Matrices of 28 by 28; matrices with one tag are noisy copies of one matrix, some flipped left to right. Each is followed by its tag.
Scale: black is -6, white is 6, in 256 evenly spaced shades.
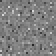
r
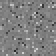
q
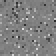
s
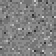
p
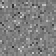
q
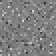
r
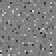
r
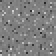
r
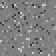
q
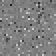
s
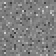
r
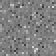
q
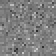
q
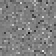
p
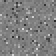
s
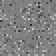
s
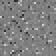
p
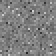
r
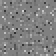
r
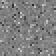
q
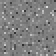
r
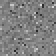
q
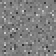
r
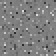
r
